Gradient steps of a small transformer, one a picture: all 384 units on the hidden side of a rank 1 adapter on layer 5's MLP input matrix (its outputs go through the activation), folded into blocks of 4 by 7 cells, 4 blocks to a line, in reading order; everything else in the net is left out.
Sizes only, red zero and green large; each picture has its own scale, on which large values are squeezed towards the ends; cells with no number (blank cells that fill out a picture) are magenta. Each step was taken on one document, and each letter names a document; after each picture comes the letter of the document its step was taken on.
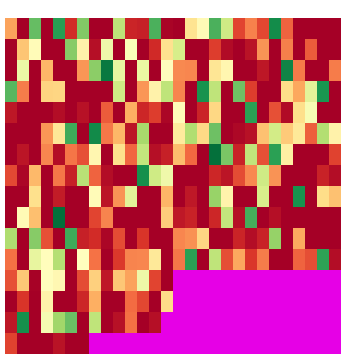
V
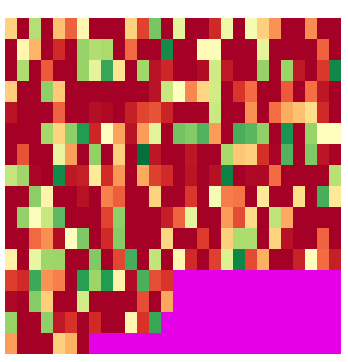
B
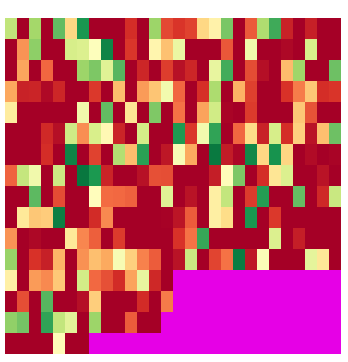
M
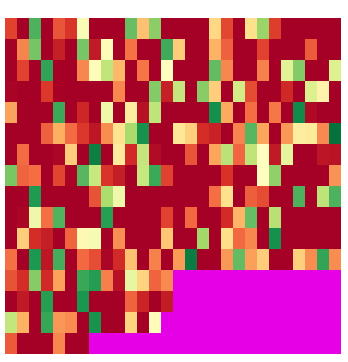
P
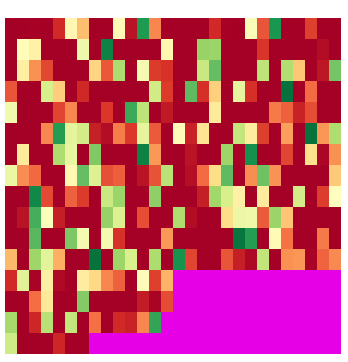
B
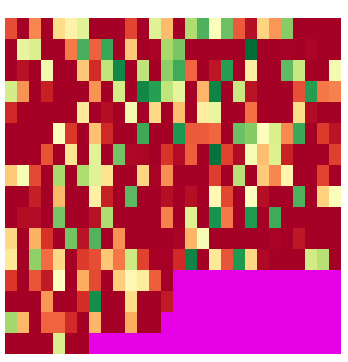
V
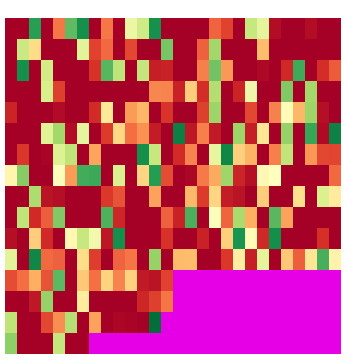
B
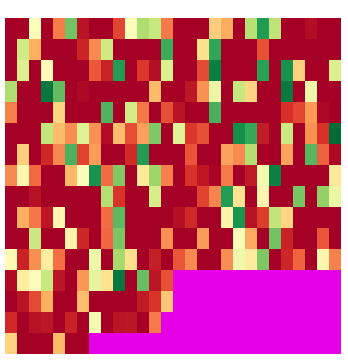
B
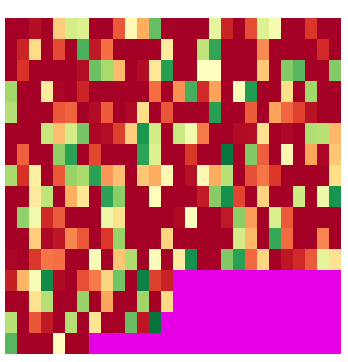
B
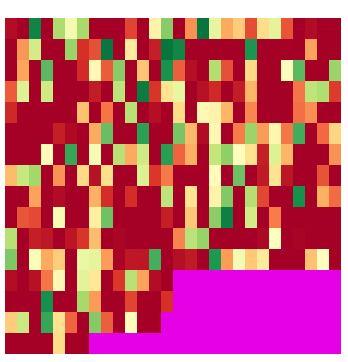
V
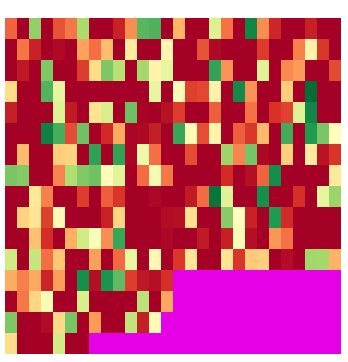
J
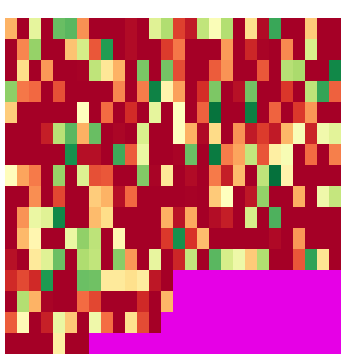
M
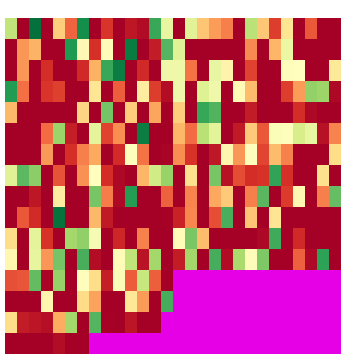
V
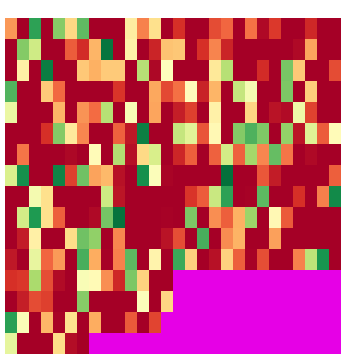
J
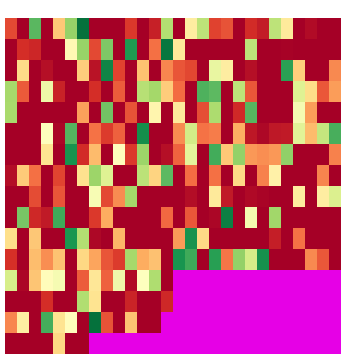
V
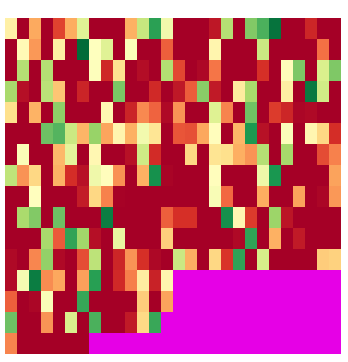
P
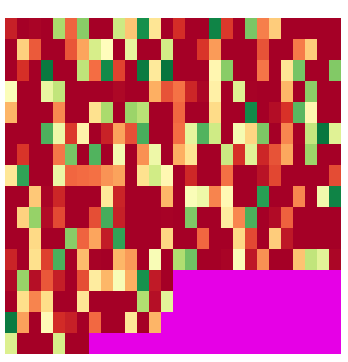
J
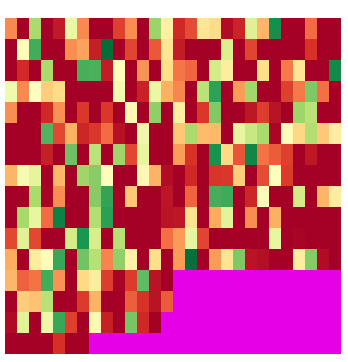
M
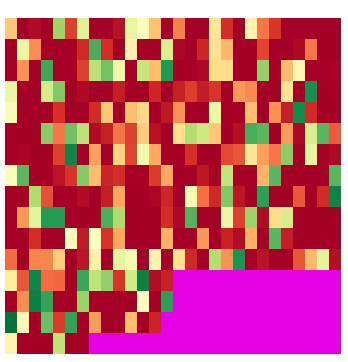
J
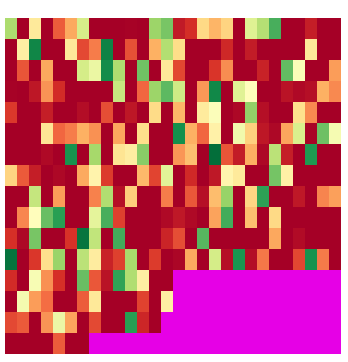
M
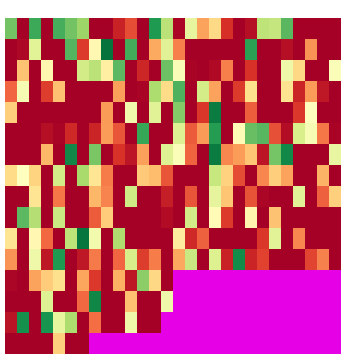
V
